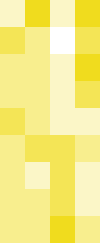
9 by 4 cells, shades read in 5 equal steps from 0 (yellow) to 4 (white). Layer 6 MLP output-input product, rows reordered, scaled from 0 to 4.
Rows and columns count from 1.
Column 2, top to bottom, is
0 2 2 2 2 1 3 2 2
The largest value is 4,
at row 2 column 3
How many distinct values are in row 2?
3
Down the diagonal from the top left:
3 2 3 1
